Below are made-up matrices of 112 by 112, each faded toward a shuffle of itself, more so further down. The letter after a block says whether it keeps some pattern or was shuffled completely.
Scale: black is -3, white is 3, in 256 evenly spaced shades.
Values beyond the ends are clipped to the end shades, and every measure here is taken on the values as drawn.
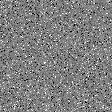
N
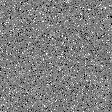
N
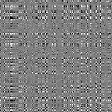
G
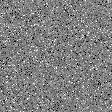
N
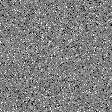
N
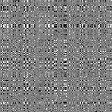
G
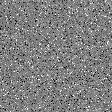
N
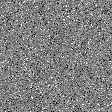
N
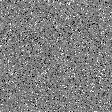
N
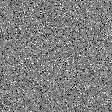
N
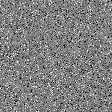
N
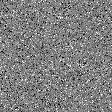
N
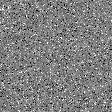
N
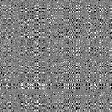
G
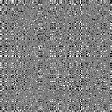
G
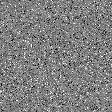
N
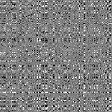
G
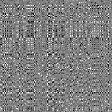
G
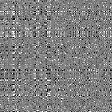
G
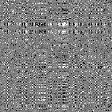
G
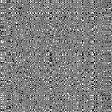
G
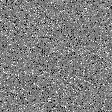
N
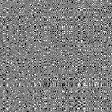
G
